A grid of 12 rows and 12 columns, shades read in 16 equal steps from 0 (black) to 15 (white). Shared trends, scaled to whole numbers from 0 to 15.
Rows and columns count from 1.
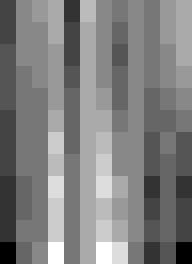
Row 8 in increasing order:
4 5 5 6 7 7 7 8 8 10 11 12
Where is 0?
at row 12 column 1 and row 12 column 12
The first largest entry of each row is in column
6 4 6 6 6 4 4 7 4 4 4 4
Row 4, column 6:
10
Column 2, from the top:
8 8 8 7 7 7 7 7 6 6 7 6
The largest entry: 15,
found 2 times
